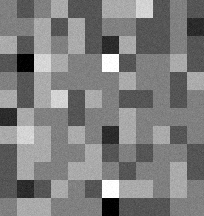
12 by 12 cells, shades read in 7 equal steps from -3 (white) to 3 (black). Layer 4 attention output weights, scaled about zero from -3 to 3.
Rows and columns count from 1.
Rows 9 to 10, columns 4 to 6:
0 0 -1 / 0 -1 -1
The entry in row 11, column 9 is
-1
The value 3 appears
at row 4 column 2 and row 12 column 7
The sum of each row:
0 4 3 -1 -1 0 1 -4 1 -1 -2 4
